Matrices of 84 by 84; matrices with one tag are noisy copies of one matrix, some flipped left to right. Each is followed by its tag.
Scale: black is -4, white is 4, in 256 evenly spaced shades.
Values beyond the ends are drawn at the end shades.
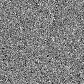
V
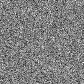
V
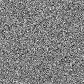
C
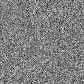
V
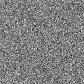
C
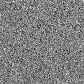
C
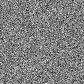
V
